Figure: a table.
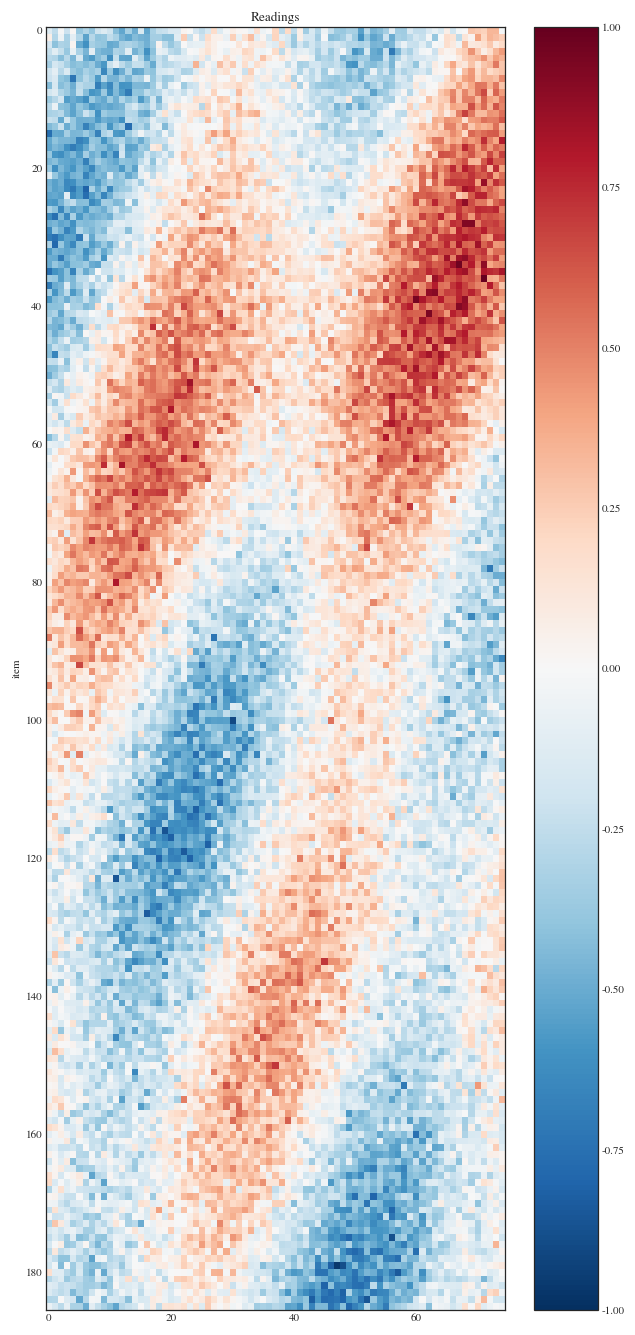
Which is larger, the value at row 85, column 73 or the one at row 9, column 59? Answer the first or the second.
the second
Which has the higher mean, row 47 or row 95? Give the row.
47
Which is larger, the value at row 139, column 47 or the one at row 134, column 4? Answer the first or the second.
the first
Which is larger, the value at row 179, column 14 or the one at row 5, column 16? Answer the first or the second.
the first
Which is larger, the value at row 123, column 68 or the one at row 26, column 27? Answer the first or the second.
the second
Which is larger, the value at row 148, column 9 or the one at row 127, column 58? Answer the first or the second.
the second
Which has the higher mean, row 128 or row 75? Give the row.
75
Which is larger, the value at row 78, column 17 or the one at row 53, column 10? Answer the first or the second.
the first
